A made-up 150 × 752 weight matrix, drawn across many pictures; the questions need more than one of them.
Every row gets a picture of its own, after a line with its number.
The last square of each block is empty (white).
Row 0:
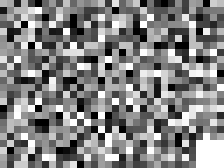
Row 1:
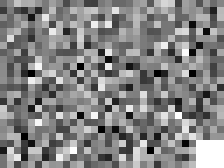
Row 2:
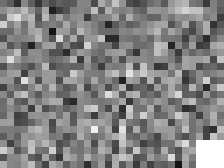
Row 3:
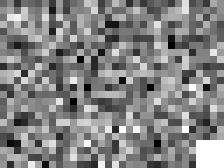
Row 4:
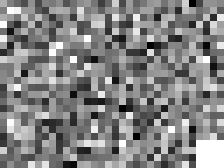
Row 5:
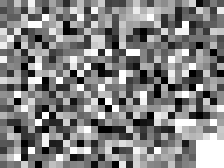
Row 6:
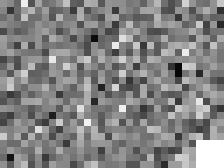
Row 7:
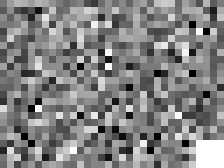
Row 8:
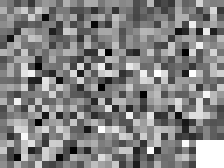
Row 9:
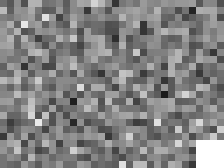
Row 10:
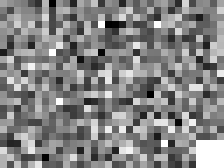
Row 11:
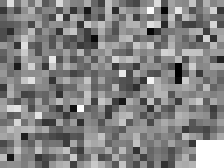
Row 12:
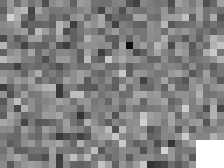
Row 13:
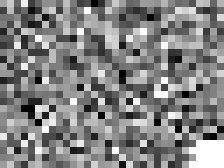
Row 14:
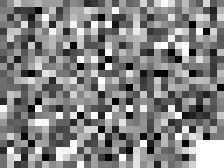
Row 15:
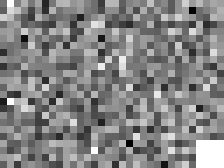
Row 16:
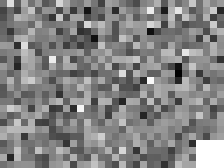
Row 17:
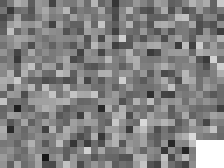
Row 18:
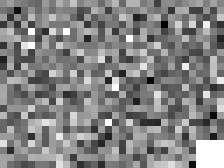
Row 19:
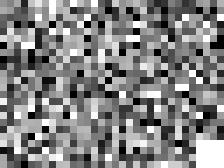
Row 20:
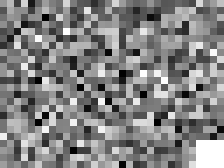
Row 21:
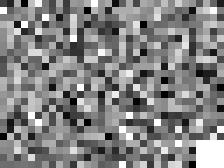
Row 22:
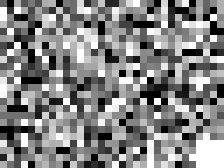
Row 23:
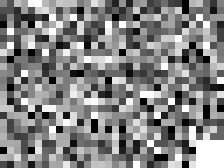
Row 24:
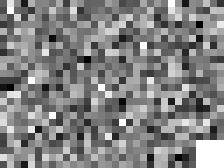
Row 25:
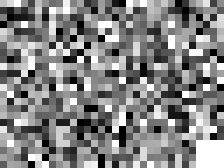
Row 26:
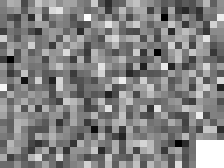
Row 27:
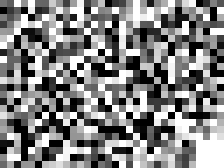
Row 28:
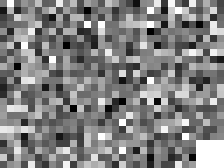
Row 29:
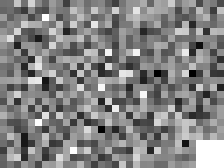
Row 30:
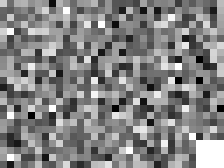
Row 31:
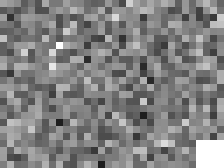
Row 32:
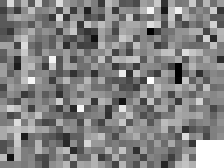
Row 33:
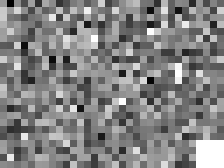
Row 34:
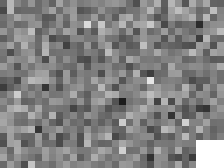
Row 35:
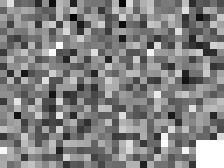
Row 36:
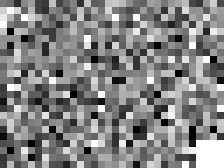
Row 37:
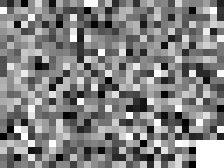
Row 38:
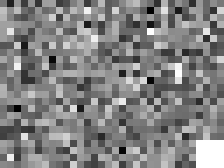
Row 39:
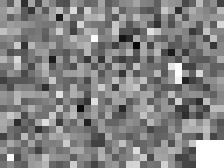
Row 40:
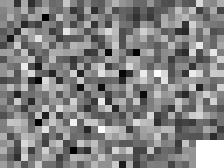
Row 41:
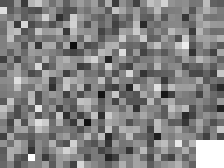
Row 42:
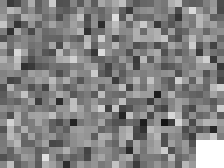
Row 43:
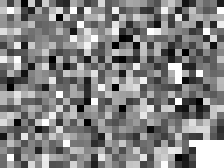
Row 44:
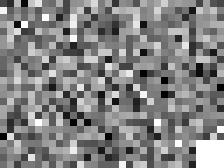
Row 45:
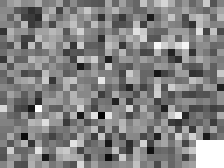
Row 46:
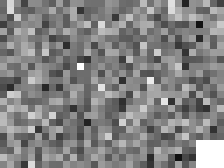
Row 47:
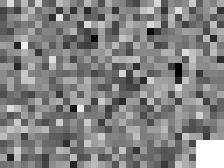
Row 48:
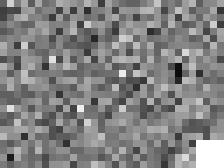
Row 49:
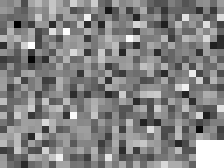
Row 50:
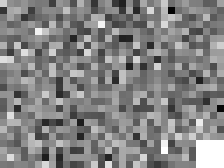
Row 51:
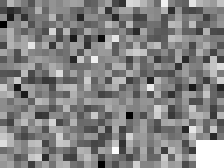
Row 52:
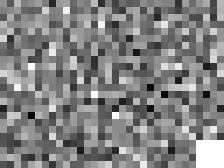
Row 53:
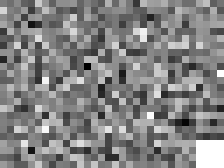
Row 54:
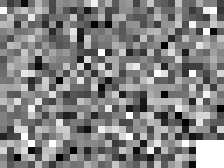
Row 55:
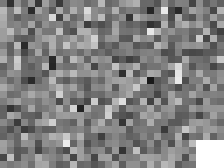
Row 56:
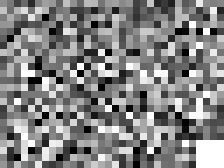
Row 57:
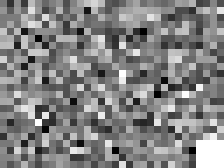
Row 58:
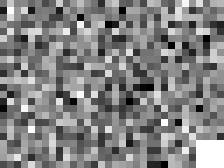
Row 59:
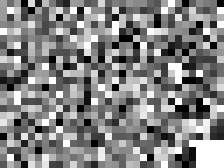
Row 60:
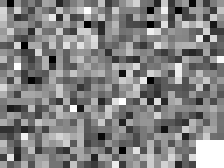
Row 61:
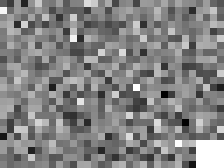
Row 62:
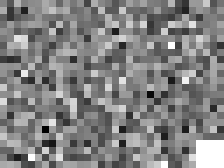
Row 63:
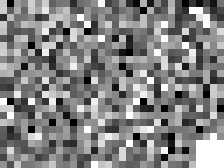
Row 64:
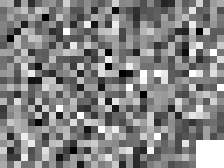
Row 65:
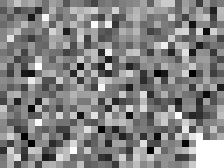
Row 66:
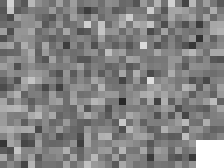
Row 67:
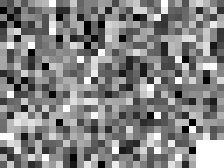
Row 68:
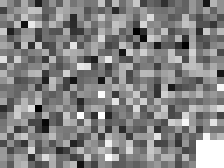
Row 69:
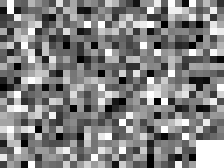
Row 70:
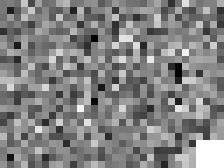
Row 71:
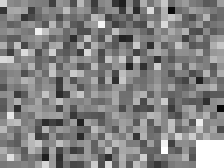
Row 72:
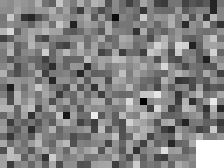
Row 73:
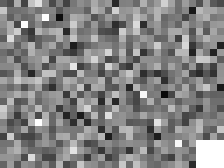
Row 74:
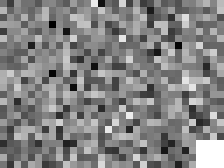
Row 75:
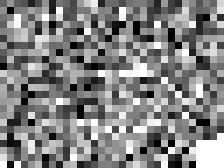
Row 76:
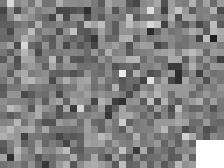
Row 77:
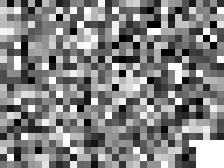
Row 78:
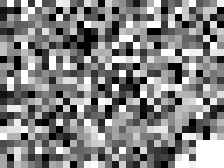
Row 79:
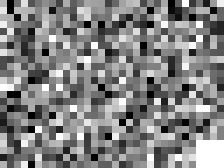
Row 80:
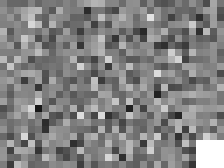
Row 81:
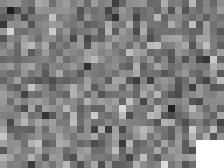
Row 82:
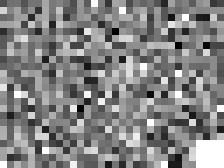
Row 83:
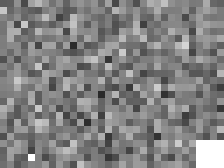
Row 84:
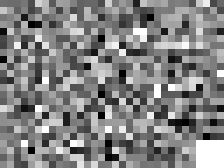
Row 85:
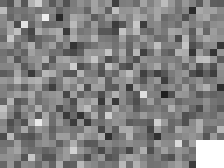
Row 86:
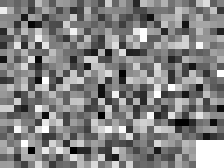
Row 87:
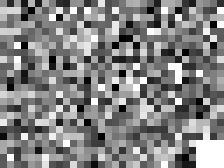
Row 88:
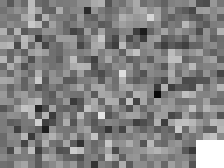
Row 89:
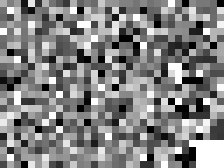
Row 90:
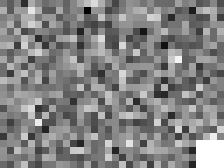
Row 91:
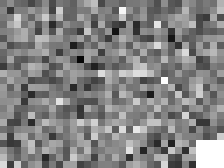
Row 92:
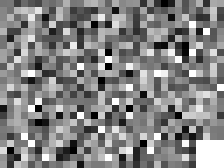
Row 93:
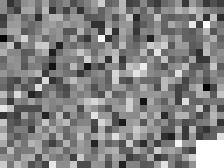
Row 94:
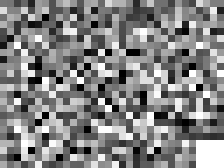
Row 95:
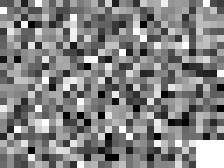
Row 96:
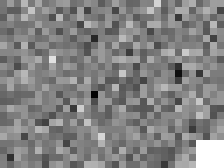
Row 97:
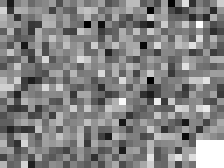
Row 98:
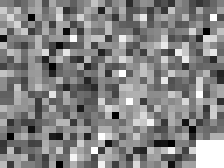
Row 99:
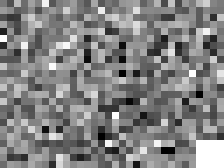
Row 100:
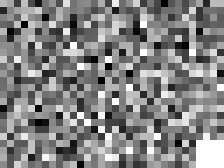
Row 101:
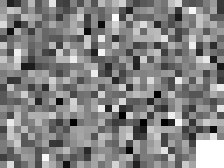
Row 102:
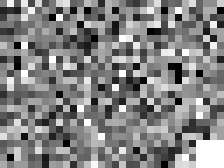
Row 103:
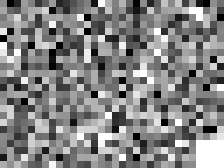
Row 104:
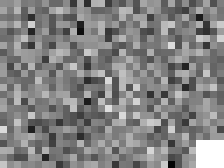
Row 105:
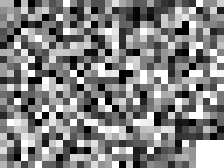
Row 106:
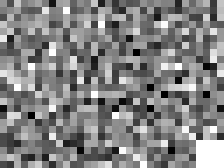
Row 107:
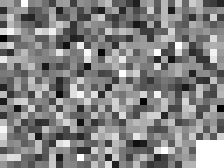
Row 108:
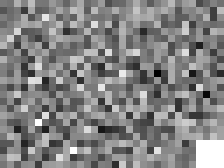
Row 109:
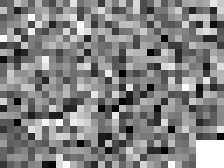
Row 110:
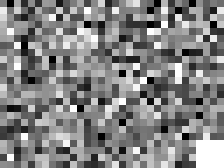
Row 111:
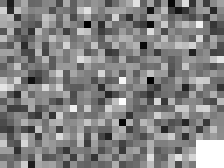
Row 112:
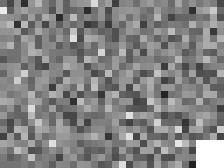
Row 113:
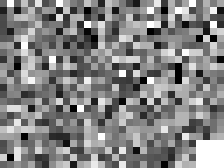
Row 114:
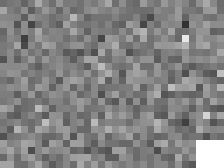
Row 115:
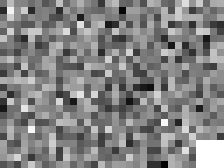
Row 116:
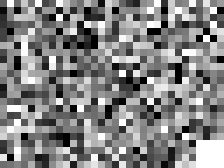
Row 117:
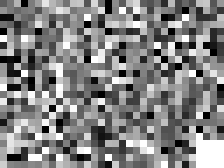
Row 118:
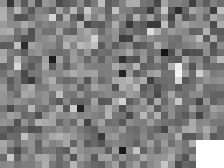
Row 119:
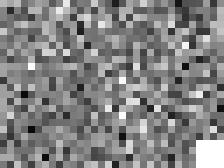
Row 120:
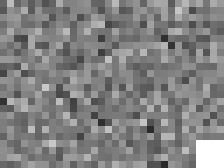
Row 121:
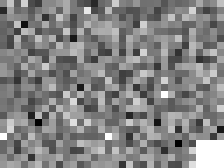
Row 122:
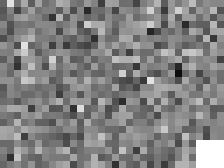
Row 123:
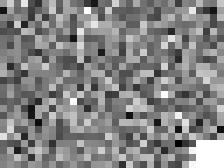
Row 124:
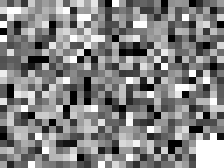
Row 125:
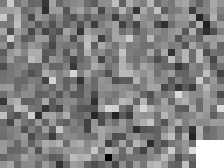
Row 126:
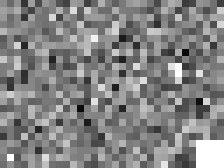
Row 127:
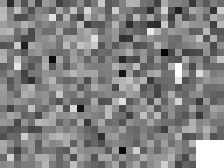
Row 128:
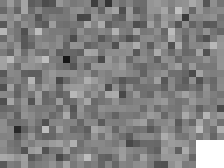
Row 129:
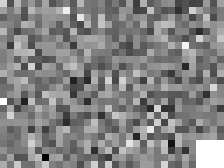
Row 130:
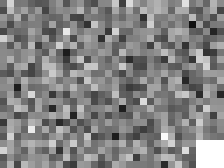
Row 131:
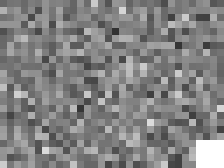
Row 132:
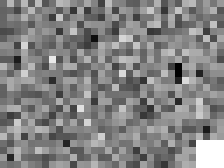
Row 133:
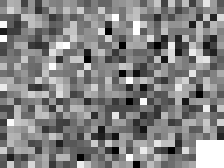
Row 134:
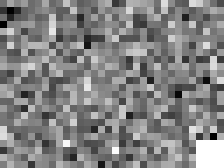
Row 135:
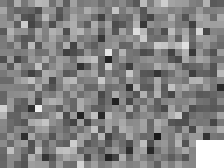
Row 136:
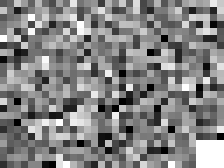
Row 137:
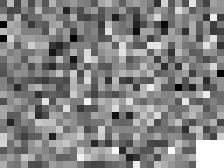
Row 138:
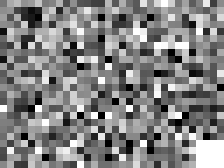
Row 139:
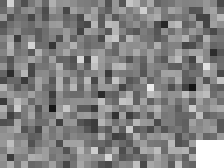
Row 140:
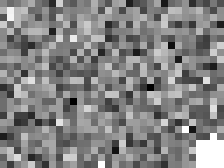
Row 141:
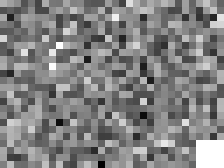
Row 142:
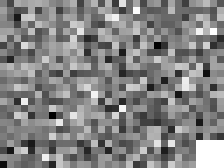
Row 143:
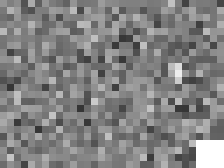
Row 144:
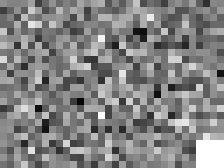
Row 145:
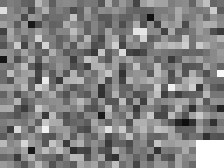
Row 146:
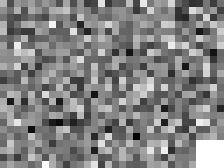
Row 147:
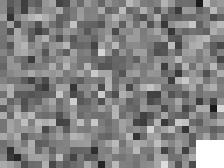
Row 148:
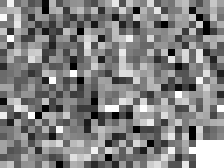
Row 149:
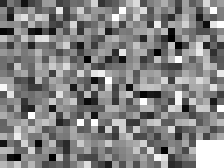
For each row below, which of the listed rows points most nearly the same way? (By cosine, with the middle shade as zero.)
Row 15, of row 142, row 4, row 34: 4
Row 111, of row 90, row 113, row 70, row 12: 70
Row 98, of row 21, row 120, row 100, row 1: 100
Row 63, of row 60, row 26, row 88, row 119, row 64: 119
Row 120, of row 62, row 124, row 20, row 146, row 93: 20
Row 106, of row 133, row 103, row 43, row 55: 133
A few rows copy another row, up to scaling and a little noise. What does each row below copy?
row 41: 83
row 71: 50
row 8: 56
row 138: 45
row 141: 31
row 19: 49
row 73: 85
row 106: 52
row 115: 58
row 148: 125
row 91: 75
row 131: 82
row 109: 136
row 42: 101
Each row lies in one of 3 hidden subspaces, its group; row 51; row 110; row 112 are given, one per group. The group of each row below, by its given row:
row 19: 51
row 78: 110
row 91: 51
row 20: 112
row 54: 112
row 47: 110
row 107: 51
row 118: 110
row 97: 110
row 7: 112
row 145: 112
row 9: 112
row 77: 110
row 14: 112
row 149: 51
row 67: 51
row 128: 51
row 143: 110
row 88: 112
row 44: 112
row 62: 51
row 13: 112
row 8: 112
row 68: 112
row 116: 110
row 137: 51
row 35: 51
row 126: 110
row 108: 112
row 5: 112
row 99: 51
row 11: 110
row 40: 112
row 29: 112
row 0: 112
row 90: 112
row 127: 110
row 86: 112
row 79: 110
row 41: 112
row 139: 51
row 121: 112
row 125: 51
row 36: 51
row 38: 110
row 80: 112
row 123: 112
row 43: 110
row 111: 110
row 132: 110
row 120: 51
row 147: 51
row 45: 112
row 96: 110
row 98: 51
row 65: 112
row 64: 112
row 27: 112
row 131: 51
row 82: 51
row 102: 110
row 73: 112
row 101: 51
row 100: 112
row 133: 51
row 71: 51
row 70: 110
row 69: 110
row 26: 51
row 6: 110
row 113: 110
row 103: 51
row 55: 110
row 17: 51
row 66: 110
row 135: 112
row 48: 110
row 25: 51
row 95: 112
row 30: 51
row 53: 112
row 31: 51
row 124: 51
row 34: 110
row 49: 51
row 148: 51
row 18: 51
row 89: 110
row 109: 51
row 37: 112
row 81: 51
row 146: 51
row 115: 51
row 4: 51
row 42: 51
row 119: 51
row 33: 110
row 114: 112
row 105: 112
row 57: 112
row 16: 110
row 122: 110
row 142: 51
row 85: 112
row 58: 51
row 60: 110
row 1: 112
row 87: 110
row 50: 51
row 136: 51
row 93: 51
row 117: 51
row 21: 112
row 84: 112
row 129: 51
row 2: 51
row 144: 112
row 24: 110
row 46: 110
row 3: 51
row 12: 51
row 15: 51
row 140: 51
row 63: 51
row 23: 51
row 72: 51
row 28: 110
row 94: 112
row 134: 51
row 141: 51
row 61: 112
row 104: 51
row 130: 51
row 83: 112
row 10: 51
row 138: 112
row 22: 110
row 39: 110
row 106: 51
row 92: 112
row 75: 51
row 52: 51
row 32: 110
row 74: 51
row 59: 110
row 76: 110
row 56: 112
